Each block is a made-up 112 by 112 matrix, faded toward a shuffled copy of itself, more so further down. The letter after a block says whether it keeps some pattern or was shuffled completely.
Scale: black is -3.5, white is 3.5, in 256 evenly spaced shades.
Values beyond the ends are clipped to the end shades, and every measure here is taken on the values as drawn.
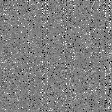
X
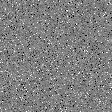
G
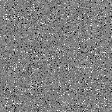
X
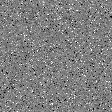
G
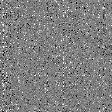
X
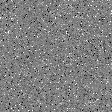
G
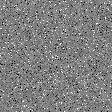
G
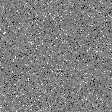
G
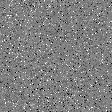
G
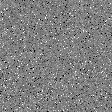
G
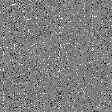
X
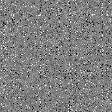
X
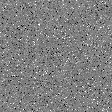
G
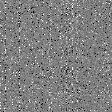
X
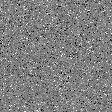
G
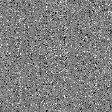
X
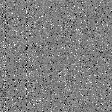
X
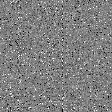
X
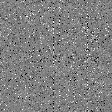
X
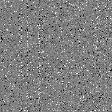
X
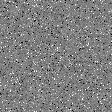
G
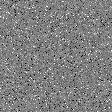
G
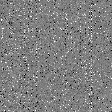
X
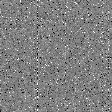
X
